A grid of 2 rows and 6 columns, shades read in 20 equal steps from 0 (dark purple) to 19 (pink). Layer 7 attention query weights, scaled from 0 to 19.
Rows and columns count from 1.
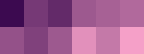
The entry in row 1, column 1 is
0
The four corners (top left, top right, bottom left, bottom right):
0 12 9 19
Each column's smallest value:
0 6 4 10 11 12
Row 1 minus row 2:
-9 -1 -6 -7 -3 -7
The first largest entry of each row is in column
6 6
